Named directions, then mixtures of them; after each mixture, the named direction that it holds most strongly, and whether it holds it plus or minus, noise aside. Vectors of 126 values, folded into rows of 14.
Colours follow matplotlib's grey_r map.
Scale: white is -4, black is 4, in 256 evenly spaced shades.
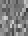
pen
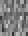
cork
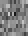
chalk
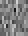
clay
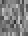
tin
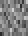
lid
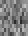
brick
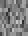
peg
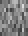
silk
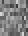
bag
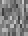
tin, minus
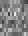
chalk, minus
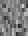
pen, minus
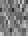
lid, minus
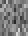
brick, plus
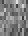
bag, plus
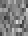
peg, plus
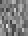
clay, minus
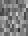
pen, plus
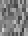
tin, minus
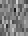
clay, plus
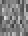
tin, plus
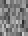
peg, plus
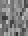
pen, minus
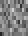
lid, plus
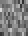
lid, plus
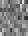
lid, minus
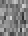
brick, plus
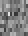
chalk, plus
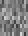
tin, plus
